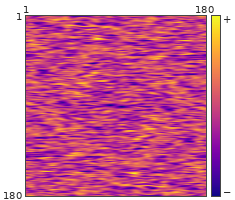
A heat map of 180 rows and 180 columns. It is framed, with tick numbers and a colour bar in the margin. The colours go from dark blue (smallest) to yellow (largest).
The grain runs across in streaks. The values follow a bell shape. No overall slope runs across the table. It looks the same turned upside down.
